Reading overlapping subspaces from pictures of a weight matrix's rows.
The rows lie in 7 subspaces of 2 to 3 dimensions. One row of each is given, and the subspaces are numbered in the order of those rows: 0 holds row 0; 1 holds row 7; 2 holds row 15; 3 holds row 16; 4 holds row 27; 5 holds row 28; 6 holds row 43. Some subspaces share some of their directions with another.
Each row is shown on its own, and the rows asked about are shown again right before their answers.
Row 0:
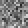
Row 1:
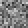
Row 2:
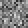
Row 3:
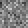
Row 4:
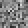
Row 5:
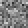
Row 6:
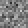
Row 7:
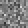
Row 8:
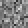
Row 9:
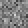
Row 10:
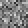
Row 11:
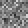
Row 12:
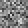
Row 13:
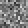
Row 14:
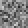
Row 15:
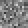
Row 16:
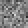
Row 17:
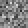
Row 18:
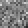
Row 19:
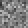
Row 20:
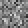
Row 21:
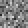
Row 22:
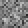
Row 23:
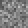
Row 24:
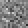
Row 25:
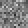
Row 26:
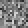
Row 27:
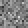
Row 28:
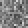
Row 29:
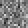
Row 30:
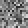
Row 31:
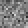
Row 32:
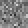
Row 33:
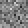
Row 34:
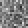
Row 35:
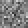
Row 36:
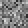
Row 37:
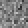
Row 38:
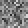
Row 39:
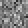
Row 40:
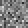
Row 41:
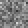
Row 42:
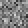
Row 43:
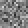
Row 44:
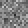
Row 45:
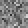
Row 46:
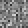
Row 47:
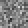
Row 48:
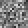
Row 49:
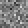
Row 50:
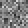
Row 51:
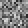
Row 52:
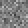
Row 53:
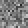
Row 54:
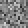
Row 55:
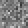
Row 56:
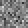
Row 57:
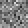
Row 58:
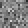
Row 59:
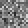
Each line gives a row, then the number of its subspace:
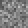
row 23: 6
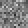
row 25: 2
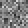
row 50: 2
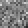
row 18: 3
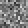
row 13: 1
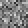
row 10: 3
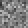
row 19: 6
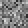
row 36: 6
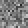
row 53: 0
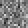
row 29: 1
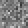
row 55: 0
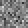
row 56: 4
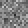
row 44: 0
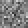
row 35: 3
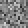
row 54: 1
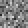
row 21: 4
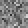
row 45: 2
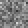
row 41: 6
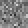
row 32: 2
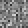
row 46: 4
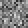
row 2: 5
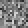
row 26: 5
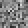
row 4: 0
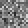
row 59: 5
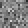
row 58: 2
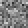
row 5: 6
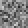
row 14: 6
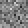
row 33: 1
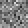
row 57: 1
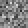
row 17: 4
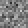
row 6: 4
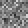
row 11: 0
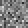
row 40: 4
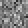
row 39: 5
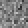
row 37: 5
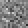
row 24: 5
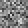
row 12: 0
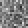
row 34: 5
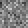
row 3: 6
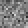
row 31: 3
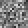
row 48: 2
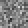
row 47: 2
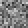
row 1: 6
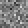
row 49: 1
